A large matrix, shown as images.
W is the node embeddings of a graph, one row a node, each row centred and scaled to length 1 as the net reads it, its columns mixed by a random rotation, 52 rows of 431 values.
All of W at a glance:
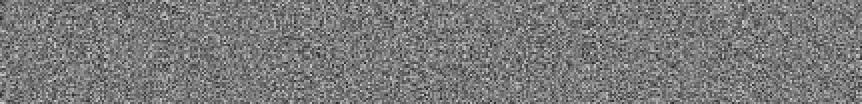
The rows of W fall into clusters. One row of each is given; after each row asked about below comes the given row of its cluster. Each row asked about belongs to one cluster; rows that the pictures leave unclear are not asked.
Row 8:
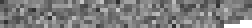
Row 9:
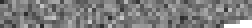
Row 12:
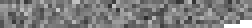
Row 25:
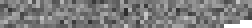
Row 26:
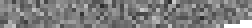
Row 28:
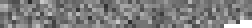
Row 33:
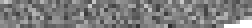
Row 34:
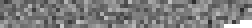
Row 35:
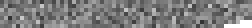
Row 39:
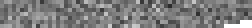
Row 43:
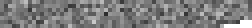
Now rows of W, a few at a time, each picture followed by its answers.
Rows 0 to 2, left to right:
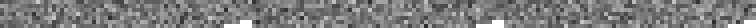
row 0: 9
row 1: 8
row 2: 34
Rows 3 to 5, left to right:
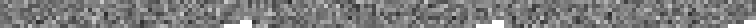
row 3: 43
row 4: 26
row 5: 43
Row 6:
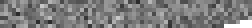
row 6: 9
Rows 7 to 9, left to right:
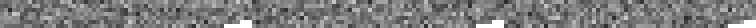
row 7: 25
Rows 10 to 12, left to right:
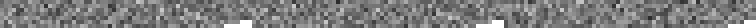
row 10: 35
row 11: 35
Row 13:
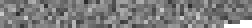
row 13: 35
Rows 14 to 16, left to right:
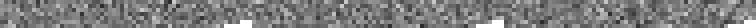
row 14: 26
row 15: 33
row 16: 43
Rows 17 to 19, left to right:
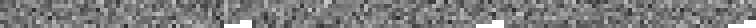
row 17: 8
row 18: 12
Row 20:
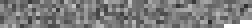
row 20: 34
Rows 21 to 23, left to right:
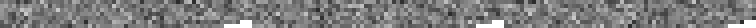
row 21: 12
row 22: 39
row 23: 12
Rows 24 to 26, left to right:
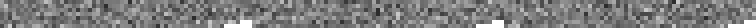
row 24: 28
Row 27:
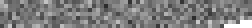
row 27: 28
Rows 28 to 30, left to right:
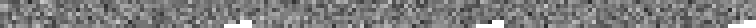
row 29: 39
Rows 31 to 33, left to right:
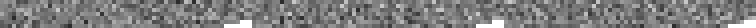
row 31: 12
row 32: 33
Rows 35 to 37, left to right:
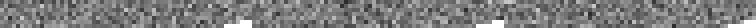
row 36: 25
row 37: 33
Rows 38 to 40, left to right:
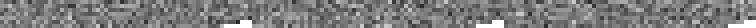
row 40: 25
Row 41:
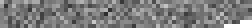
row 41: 43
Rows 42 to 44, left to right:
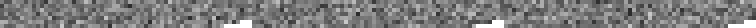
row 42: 34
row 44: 25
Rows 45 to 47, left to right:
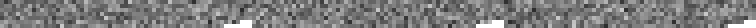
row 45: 34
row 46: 35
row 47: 8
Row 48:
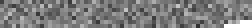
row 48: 35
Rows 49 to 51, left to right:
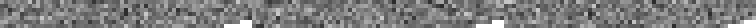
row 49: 25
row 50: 12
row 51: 33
